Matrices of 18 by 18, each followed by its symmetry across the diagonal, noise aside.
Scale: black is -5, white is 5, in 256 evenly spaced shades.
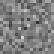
antisymmetric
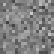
neither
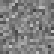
neither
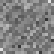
symmetric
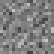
antisymmetric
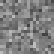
antisymmetric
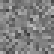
antisymmetric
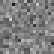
neither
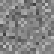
symmetric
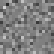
antisymmetric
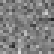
antisymmetric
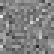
neither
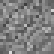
symmetric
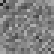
symmetric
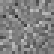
symmetric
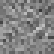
neither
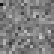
neither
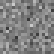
neither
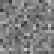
symmetric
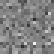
neither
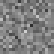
antisymmetric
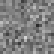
antisymmetric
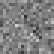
antisymmetric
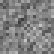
symmetric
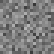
symmetric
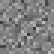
symmetric
